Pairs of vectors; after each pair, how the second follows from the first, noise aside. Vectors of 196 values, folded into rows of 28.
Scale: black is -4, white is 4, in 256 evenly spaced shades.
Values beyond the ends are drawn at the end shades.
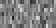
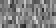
reversed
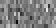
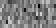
reversed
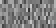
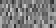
reversed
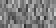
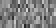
sign-scrambled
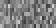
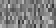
sign-scrambled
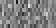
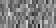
reversed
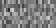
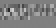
partly zeroed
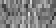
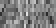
reversed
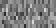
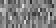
reversed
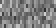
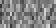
sign-scrambled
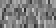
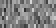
sign-scrambled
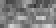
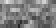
reversed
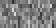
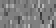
partly zeroed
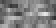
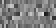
sign-scrambled
